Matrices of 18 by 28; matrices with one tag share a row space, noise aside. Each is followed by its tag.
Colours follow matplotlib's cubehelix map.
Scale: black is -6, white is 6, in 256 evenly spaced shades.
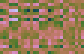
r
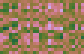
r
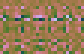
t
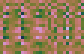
t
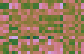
r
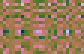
t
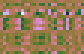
t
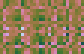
t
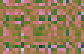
t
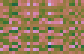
r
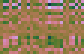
r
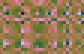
t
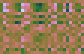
t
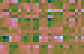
r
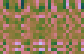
t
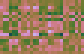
r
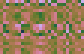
t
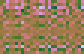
t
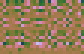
t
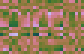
r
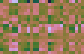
r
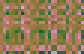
t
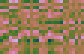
r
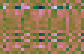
t
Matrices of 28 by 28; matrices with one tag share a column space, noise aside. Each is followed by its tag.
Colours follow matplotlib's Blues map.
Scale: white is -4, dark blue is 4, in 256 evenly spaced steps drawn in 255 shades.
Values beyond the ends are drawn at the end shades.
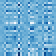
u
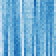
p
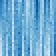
p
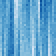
p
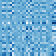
u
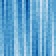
p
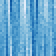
p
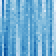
p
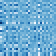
u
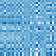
u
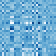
u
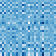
u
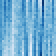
p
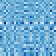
u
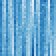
p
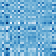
u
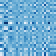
u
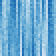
p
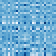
u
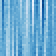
p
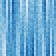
p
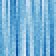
p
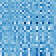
u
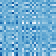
u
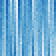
p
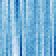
p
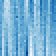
p
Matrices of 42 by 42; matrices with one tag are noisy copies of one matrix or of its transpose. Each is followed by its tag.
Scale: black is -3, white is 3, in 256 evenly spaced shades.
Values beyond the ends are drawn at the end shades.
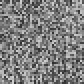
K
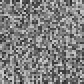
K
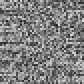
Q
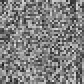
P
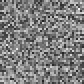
K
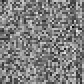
P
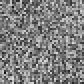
K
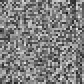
P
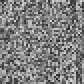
P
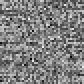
Q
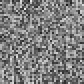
K
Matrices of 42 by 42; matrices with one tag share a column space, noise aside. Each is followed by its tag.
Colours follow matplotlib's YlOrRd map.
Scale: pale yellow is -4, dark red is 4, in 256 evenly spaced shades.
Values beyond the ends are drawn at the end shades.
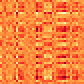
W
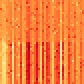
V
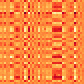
W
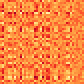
W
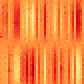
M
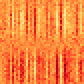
M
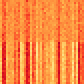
V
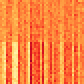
V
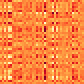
W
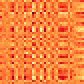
W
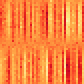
M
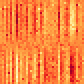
M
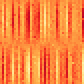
M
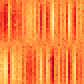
M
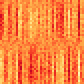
M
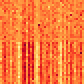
V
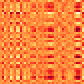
W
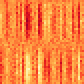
M
